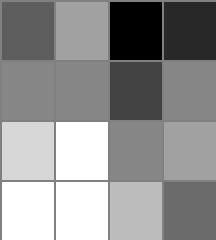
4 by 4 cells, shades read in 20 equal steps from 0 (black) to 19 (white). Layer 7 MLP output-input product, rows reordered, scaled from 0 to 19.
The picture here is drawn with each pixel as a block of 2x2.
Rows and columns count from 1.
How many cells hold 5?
1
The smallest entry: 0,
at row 1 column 3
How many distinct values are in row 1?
4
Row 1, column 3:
0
